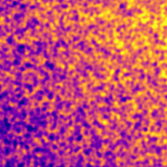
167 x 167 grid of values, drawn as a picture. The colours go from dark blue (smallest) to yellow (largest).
On average the colour sits 50% of the way up the scale. The top right is the ninth with the highest average. No lone cell stands out from its neighbours. The field is mottled with small blotches. The ninth with the lowest average is the bottom left. There is an overall slope up to the top right. There are no regular stripes.
